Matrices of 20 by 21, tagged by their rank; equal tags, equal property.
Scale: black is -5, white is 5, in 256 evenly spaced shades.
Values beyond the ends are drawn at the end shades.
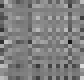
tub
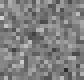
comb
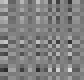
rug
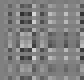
rug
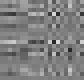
tub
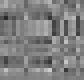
tub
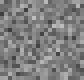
comb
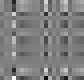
rug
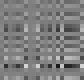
rug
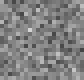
comb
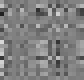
tub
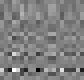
tub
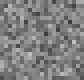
comb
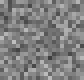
comb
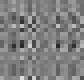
tub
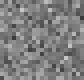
comb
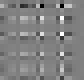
rug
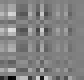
rug
